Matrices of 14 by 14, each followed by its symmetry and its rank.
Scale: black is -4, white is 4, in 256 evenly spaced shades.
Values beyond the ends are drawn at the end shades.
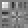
symmetric, rank two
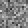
neither, full rank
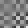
symmetric, rank one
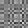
symmetric, rank one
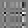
neither, rank one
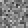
neither, full rank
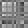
symmetric, rank one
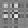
symmetric, rank one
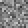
neither, full rank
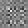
symmetric, rank two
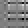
neither, rank one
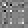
symmetric, rank two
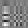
neither, rank one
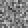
neither, full rank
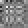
symmetric, rank two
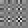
symmetric, rank one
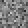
neither, full rank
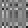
neither, rank one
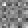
symmetric, rank two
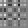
symmetric, rank one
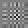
symmetric, rank one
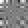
symmetric, rank two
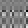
neither, rank one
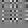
neither, rank one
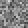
neither, full rank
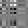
neither, rank one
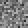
neither, full rank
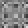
symmetric, rank two
